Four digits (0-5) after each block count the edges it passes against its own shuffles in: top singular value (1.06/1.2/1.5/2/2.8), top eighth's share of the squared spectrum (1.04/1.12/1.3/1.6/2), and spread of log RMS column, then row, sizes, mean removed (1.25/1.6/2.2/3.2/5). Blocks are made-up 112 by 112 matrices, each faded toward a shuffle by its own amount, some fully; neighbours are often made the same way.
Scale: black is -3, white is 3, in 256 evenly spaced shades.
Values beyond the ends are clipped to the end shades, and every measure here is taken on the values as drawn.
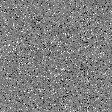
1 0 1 0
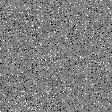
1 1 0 0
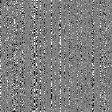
3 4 4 0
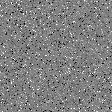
0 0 0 0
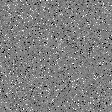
0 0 0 0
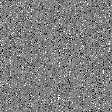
2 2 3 0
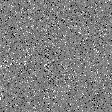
1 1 1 0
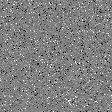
0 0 0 0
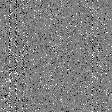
2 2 3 0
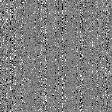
3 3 4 0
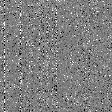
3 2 3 0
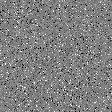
0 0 0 0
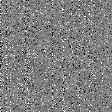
2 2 3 0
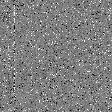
2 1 1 0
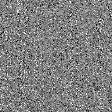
0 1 3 0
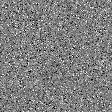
0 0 0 0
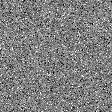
0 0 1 0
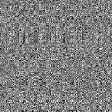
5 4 3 3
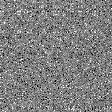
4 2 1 1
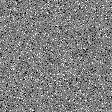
1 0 0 0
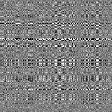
5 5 4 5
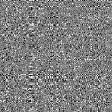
5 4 3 3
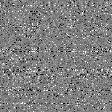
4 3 1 3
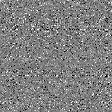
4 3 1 3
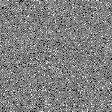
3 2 0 1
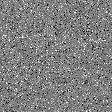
1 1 0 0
